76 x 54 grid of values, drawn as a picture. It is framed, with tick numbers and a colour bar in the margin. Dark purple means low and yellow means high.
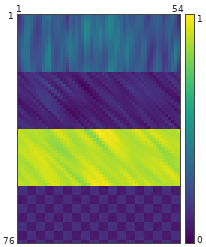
The table splits into 4 rows of 1 panel. Panel 1,1: low, streaked downward. Panel 2,1: very low, slanting down to the right, faint in contrast. Panel 3,1: very high, slanting down to the right, faint in contrast. Panel 4,1: very low, checkered, faint in contrast.
